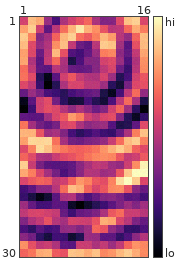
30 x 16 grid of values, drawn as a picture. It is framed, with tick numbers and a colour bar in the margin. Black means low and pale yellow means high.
Stripes: horizontal, repeating 2 times. Slope: none. Rings: centred on the top middle.
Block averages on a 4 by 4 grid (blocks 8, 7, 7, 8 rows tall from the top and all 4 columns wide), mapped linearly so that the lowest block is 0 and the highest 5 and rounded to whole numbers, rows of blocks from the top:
3 3 3 3
1 1 0 1
4 3 3 5
1 1 2 2
